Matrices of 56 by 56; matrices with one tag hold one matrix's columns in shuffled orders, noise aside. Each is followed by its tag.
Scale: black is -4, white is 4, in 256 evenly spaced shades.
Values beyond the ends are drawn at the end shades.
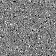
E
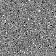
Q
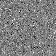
Q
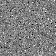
Q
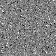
Q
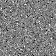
E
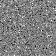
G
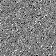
E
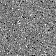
E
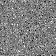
E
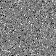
E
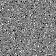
E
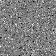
E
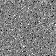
E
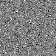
Q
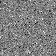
Q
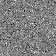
Q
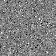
Q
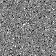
E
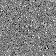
G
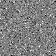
E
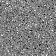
G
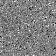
G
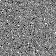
Q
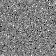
G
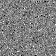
E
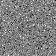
G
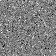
G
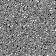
G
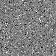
Q
